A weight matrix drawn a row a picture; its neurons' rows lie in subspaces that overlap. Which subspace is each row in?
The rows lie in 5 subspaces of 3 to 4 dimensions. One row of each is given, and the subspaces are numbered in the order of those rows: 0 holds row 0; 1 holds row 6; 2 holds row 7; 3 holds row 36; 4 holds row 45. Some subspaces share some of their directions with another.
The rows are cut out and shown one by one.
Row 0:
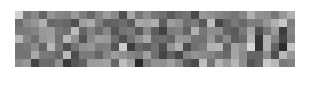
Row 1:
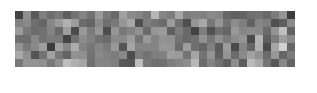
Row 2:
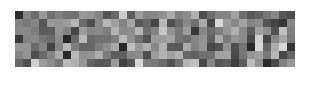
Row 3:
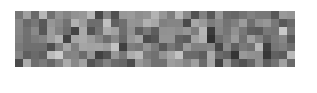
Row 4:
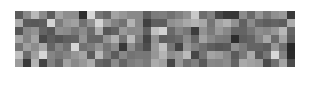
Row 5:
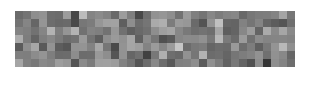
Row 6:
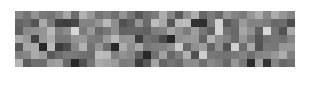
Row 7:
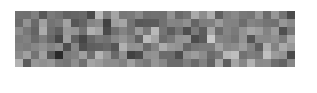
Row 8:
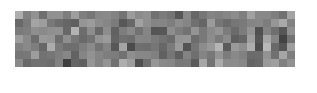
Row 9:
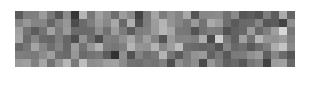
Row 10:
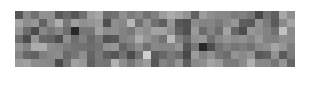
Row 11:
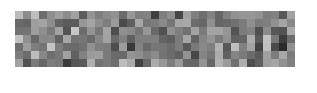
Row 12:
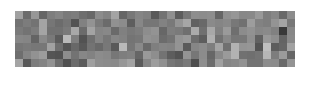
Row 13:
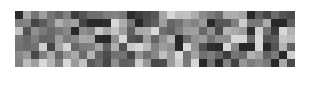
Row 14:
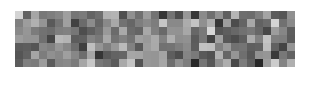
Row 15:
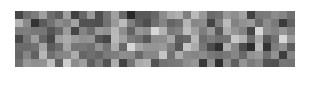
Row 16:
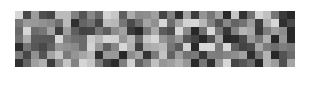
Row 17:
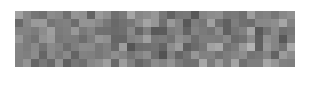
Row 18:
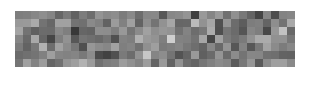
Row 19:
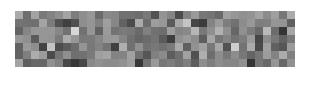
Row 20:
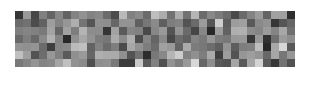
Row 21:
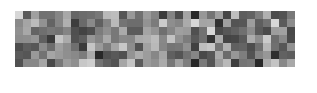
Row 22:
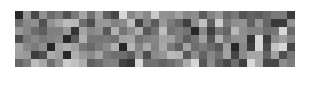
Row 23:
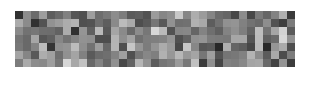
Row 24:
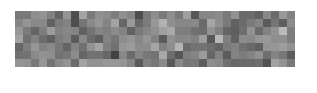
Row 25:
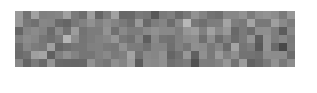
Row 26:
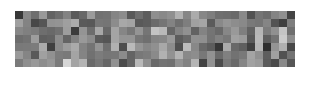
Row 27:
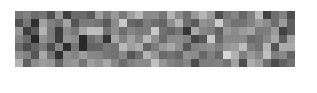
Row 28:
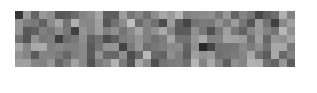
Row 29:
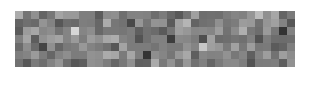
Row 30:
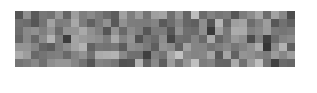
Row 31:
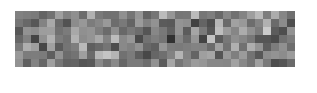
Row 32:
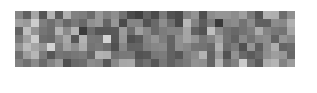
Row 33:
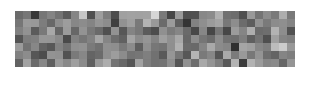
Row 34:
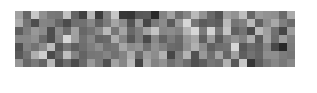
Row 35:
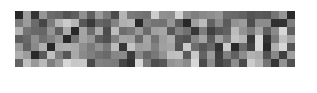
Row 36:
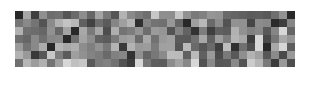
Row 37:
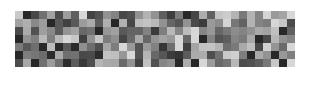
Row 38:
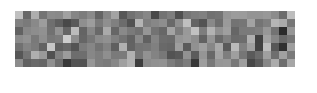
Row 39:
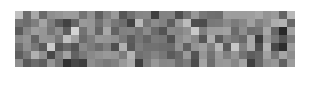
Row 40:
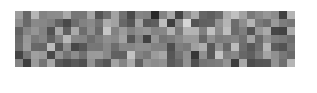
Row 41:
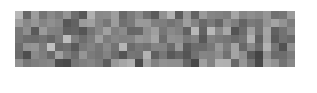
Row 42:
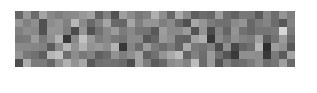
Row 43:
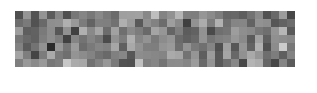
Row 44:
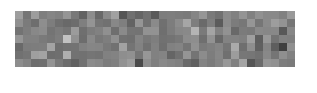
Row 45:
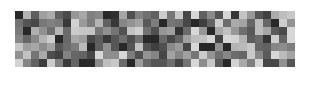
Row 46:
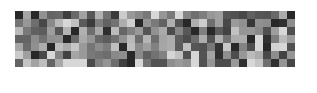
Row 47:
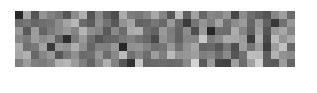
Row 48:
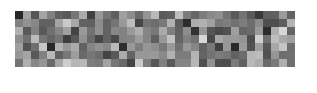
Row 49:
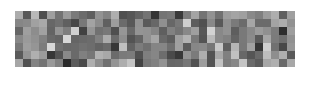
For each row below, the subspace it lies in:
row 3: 2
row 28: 4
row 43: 2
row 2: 0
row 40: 0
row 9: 1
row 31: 4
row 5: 1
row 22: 0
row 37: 3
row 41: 4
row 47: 4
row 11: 3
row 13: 3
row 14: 4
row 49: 2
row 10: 4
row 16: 4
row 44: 0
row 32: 2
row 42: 2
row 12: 2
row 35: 3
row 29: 4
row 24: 1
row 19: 1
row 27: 2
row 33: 3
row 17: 0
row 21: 4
